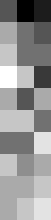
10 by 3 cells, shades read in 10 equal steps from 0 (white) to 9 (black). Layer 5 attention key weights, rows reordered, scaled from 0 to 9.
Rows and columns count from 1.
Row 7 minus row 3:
3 0 -4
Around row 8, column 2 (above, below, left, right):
5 3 2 3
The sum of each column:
29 43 41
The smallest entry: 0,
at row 4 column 1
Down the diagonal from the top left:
6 5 5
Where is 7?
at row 4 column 3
